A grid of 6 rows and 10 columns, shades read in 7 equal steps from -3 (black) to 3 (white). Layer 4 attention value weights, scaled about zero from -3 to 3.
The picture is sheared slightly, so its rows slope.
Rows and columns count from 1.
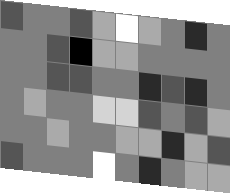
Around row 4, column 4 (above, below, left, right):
-1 0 0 2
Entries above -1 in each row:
7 8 5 8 8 8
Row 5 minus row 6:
1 0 1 0 -3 1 3 -2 0 -2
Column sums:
-2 1 -1 -5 7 7 -3 -3 -3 1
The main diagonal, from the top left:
-1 0 -1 0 0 0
